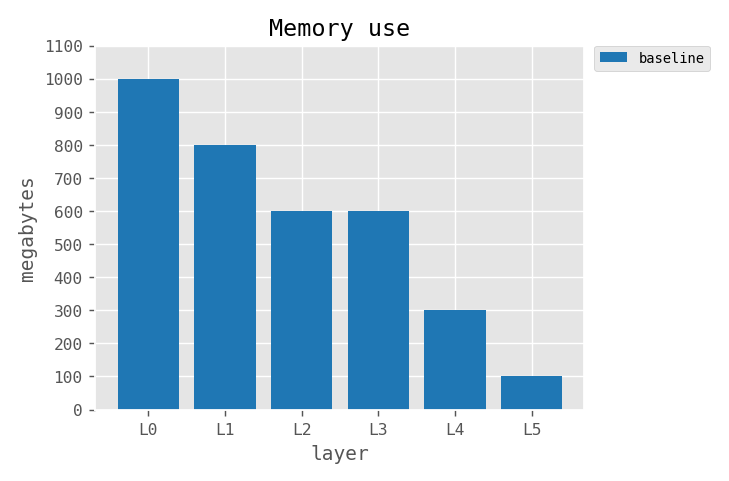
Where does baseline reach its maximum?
L0
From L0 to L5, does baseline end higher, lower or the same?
lower
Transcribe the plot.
Title: Memory use
x-axis: layer, ticks L0 L1 L2 L3 L4 L5
y-axis: megabytes, ticks 0 100 200 300 400 500 600 700 800 900 1000 1100
Legend: baseline
Values:
baseline: 1000 800 600 600 300 100
